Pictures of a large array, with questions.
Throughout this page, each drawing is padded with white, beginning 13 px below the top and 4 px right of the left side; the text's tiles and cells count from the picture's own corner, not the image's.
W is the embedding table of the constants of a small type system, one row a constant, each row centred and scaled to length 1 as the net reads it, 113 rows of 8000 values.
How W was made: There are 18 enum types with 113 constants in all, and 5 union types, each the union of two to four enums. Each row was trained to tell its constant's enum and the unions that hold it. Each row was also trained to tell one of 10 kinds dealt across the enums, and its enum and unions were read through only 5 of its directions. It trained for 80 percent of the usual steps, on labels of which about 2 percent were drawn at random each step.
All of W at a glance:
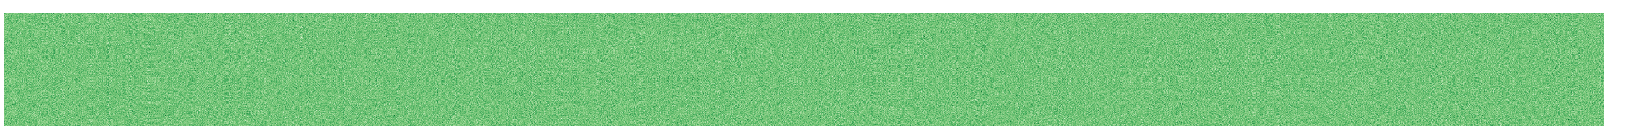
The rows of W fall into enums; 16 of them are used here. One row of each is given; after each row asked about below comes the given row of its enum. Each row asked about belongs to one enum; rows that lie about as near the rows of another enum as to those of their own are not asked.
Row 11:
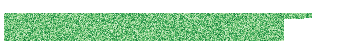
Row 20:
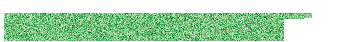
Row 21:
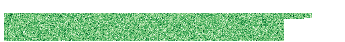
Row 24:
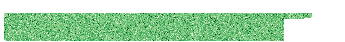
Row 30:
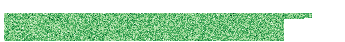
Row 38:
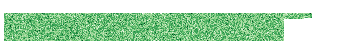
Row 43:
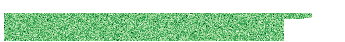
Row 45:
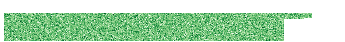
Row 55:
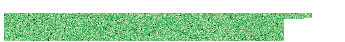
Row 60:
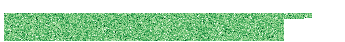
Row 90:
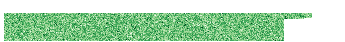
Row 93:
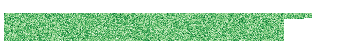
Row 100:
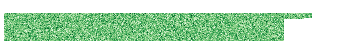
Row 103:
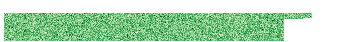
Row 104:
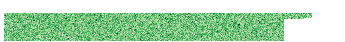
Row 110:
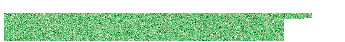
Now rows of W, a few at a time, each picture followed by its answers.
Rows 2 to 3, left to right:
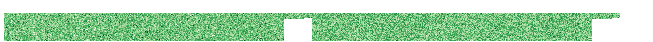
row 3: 60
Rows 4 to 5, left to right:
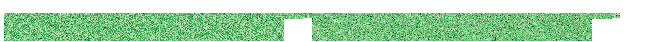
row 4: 104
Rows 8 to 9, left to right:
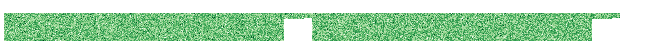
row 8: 21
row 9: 30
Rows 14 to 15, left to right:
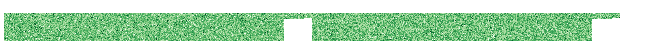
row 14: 21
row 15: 30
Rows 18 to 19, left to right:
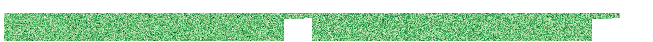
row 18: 30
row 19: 104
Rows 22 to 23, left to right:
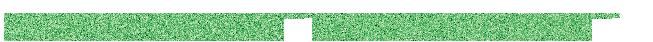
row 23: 43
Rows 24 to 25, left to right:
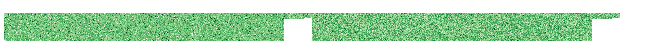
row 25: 110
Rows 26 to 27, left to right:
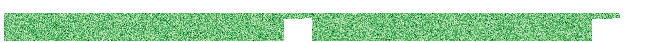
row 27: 60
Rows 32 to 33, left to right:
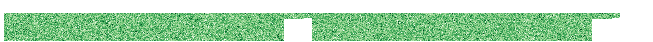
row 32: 104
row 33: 60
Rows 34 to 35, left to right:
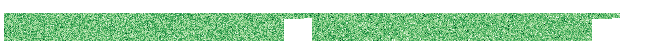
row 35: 21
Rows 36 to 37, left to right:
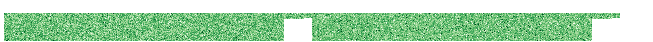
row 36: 11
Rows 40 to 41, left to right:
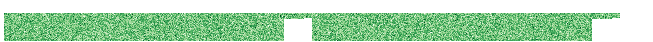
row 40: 11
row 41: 30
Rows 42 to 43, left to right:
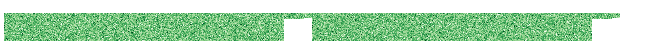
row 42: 43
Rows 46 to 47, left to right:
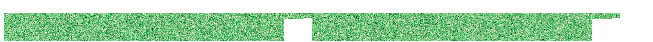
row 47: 93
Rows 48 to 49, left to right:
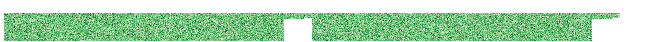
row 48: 93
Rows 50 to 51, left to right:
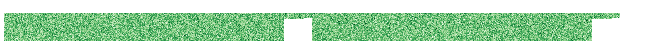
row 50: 103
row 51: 11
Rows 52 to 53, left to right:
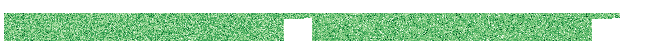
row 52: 30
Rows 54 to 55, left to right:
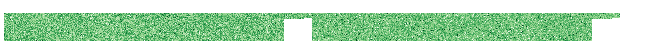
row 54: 110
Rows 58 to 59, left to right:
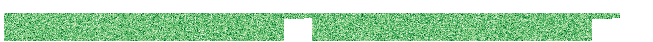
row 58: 11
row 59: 93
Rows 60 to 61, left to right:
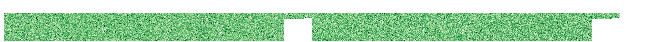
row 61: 110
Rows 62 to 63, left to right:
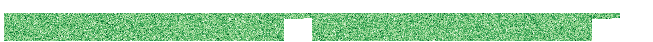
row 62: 104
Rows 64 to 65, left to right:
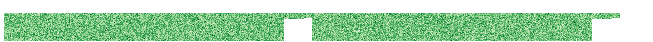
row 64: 20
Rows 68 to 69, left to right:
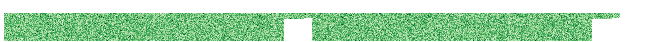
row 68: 20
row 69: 43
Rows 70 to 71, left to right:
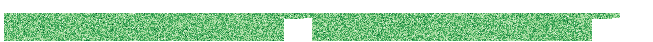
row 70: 104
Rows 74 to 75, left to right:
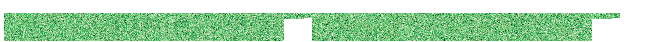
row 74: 43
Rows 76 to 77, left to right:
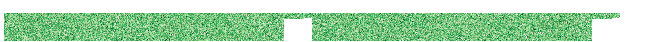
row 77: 60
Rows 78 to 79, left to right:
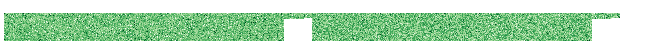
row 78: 93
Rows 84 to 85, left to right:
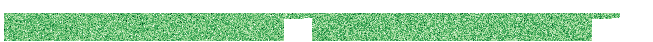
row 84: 38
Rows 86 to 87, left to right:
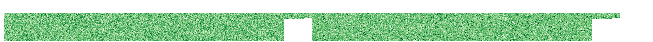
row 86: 30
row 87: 110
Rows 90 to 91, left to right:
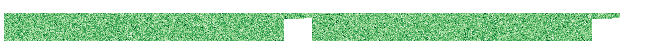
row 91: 24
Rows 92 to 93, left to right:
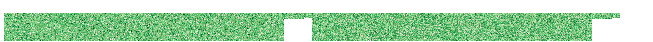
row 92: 60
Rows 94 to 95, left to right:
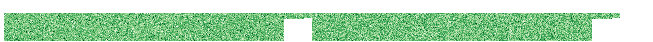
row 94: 110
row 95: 43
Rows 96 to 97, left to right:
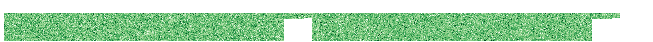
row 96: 11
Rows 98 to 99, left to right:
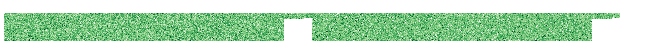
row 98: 100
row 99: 43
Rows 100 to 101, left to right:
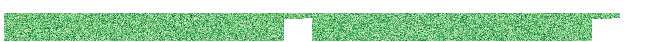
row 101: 11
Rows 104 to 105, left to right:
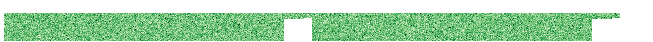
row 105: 110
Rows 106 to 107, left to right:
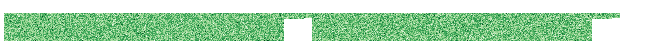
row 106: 20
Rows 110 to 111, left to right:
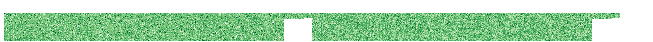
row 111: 104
